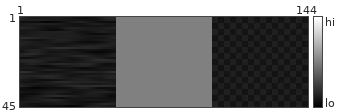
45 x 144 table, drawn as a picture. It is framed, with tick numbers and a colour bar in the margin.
It is made of 1 by 3 panels. Panel 1,1: very low, streaked across, faint in contrast. Panel 1,2: middling, flat. Panel 1,3: very low, checkered, faint in contrast.
